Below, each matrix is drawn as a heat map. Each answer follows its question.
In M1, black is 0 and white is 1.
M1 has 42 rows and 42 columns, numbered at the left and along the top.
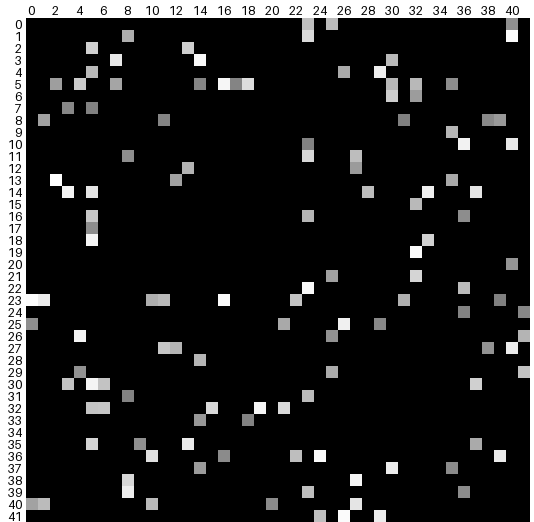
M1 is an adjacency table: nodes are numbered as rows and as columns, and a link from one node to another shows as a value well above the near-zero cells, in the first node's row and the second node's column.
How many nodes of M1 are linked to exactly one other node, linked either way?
6
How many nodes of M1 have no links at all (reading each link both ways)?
1
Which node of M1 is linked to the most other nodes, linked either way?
node 5
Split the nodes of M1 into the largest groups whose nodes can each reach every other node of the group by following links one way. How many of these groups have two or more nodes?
1
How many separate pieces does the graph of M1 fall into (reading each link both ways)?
2
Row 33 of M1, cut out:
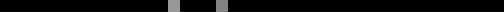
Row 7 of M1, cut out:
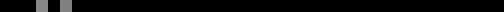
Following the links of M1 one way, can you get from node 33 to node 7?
yes
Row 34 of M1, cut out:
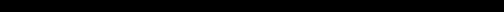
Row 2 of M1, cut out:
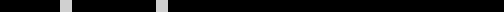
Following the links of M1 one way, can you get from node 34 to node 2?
no
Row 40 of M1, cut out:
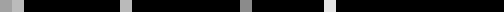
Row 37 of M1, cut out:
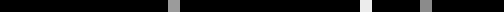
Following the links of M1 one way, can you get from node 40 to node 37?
yes
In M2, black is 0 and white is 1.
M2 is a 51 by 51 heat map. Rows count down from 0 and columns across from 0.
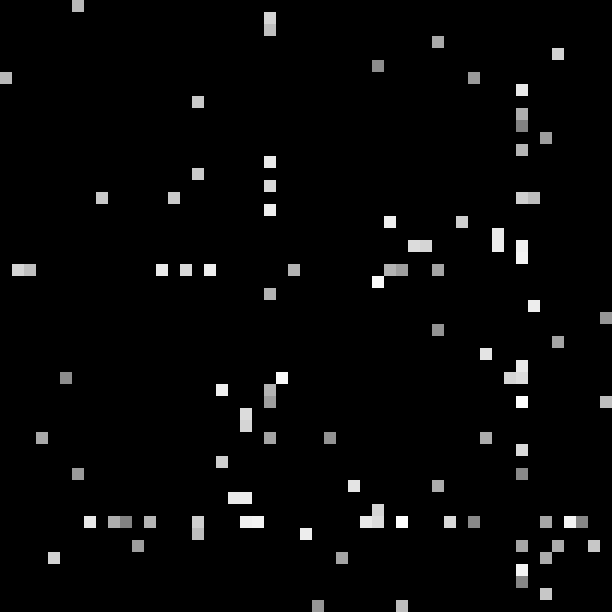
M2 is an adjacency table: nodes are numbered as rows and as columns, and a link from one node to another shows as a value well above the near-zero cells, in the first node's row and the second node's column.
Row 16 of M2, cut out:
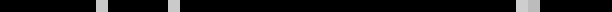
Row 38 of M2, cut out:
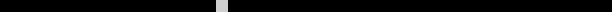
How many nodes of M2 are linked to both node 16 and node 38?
0
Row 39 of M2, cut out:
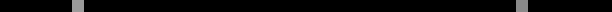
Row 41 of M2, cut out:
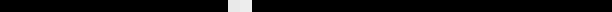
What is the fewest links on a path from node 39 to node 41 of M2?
3
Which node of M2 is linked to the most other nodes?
node 43
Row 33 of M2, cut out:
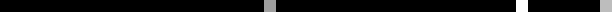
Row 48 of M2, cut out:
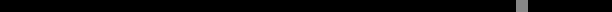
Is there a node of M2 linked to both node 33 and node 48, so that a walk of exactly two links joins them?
yes
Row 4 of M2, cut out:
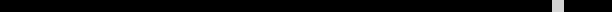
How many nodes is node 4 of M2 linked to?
1
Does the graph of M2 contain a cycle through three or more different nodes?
no
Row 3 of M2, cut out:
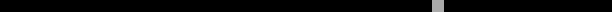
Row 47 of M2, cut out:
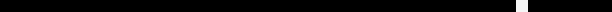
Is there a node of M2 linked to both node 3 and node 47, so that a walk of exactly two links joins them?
no
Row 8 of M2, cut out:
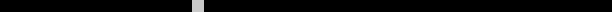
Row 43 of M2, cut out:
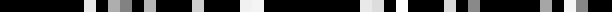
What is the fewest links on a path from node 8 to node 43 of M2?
2
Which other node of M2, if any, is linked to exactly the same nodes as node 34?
node 35
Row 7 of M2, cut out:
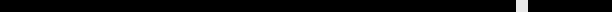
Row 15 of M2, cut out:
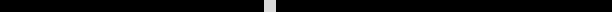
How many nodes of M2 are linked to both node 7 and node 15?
0
